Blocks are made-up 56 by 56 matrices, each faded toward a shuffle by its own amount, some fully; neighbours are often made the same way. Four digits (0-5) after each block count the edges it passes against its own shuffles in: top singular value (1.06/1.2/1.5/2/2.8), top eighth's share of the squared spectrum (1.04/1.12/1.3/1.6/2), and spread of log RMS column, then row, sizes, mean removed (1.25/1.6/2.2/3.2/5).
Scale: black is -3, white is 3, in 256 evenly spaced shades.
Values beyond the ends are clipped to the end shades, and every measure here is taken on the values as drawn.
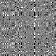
4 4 3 2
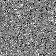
1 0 0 0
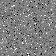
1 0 0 0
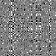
4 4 3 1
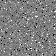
2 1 1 0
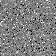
0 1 0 0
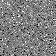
1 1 0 0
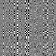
5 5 4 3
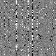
4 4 3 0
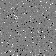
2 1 0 0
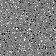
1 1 0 0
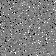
0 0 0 0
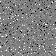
2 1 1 0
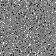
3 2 1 0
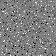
0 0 0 0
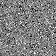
1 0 0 0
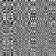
5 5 4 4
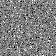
0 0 0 0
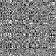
4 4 2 2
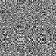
4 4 2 2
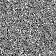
0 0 0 0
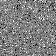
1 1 0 0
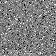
1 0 0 0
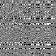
4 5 2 3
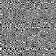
4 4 2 3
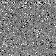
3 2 0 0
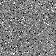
1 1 0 1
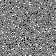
1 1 0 0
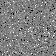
0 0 0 0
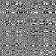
4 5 2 4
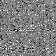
3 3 0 2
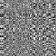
4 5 3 3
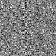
3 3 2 1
